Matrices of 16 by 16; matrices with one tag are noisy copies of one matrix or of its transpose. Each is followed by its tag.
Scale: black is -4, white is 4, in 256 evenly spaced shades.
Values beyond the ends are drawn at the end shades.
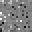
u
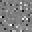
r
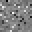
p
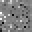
u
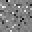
p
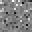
u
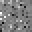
u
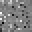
u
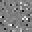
r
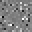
r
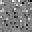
u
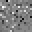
p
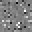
r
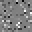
r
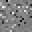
p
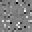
r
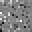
u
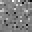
u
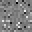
r
